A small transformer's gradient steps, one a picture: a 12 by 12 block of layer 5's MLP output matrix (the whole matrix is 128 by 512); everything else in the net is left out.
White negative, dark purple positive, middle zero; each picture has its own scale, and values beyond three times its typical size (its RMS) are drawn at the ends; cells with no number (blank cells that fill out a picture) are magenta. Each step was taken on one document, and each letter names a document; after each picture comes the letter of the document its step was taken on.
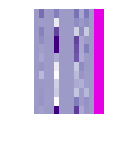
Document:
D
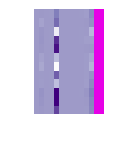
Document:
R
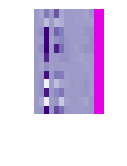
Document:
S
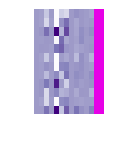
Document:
S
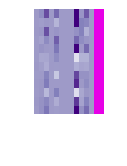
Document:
D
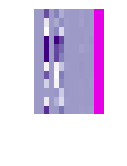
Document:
S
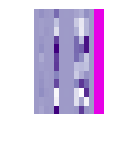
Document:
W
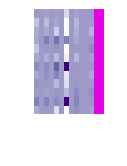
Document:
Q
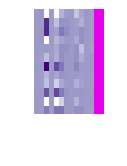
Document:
S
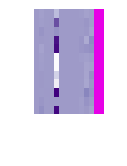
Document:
R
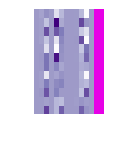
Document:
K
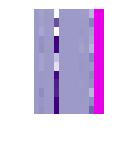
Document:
R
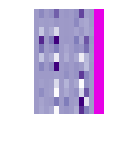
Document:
W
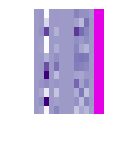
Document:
D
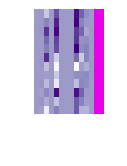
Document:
D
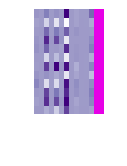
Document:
Q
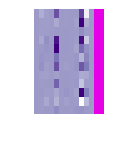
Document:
W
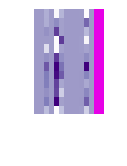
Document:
K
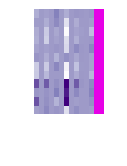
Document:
Q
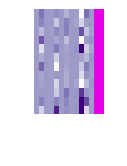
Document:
W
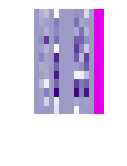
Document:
D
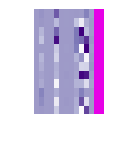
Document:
W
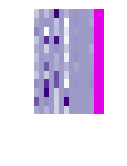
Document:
Q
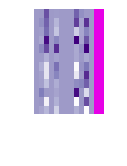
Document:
D
